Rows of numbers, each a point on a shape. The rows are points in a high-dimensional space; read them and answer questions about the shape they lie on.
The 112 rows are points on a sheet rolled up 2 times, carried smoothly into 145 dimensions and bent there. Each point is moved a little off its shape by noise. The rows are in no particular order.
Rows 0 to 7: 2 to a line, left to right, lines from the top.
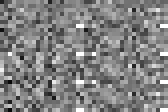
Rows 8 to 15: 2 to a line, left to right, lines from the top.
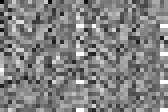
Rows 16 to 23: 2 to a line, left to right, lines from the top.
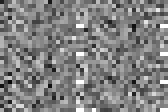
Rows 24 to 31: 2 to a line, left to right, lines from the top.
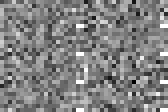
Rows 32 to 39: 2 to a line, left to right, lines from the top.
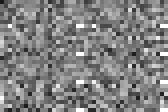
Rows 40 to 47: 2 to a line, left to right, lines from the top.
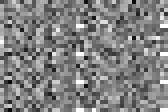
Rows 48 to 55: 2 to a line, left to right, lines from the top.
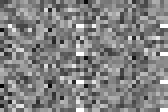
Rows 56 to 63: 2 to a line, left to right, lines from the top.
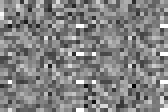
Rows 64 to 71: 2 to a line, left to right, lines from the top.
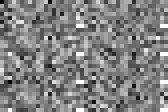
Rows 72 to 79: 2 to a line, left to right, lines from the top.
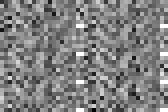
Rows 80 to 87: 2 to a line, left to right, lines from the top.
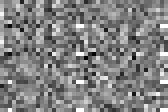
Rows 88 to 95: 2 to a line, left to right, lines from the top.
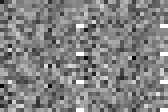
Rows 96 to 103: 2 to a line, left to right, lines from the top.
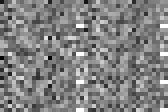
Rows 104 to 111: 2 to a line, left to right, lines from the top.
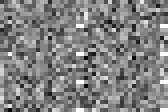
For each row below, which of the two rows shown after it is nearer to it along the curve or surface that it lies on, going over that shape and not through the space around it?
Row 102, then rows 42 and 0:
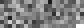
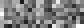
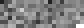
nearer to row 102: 0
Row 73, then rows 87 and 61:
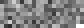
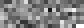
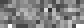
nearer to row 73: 87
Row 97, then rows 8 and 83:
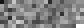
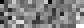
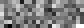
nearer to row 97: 8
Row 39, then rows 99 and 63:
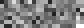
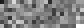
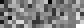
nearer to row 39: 63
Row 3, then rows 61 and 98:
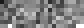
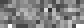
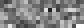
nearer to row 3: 61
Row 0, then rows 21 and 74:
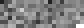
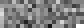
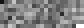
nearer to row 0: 74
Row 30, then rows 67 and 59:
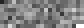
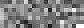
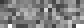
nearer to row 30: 67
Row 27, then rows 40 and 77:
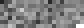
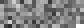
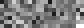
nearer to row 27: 40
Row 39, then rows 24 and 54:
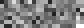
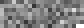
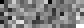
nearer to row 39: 54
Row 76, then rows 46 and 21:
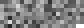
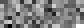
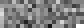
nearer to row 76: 21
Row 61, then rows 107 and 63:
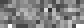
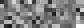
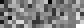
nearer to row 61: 63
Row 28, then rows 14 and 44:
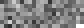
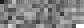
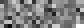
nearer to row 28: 14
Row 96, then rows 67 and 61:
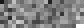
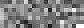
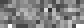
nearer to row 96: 67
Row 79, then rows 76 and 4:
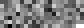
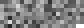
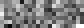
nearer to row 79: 4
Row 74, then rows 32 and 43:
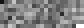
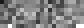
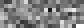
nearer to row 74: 43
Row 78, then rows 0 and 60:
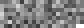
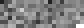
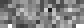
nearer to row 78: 0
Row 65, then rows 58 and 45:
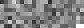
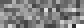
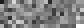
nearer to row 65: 45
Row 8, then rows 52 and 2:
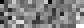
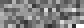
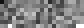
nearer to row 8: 2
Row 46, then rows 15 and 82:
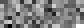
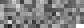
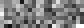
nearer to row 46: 82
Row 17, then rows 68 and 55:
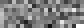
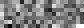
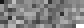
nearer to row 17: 55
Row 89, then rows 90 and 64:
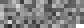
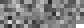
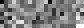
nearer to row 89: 90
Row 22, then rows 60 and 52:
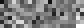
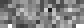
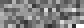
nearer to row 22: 60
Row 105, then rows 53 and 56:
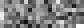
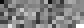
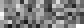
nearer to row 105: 56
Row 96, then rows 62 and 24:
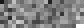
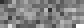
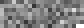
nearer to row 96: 62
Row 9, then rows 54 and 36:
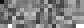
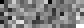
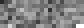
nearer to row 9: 54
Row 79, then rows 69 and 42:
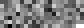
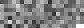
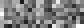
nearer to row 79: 42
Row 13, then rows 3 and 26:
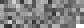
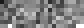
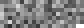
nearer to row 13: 26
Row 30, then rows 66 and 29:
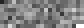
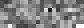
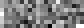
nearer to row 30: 66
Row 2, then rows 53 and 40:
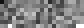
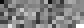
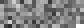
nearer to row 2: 53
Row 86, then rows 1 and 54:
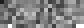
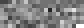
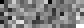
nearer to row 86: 54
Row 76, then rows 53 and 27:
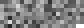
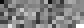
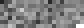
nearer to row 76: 27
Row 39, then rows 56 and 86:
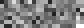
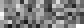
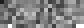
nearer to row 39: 56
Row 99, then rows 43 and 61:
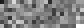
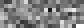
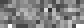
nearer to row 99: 43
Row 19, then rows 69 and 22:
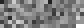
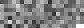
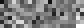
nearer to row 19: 69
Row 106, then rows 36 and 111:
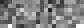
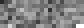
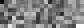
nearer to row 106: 111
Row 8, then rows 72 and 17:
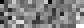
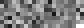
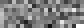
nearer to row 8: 72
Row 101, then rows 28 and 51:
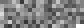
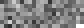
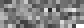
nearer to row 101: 28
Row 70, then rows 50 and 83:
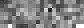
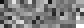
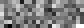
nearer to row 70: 50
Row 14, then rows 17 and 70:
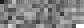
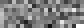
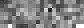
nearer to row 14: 17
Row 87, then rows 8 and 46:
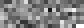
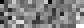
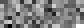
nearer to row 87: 8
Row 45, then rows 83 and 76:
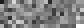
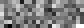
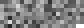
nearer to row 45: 76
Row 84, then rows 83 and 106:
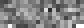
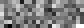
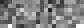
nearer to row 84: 106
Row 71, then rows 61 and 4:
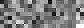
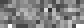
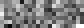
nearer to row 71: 4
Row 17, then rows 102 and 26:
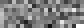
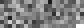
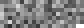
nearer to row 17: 26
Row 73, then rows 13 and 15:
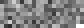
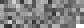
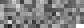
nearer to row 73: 13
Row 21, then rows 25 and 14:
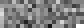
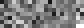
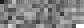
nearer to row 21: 14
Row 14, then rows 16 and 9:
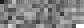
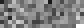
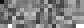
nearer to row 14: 16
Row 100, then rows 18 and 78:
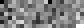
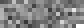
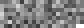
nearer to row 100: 78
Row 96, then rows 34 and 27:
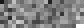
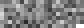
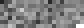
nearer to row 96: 27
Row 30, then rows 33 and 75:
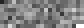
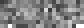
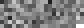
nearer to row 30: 75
